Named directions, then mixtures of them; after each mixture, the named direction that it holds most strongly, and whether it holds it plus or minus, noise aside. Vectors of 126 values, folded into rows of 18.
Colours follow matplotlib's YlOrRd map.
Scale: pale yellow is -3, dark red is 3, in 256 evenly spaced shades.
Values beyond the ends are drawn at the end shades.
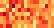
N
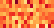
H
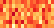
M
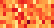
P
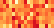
H, minus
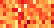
P, plus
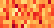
M, minus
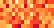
H, minus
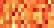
M, plus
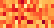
P, plus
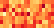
N, minus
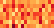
M, minus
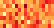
P, minus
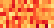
H, minus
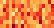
M, minus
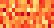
N, minus
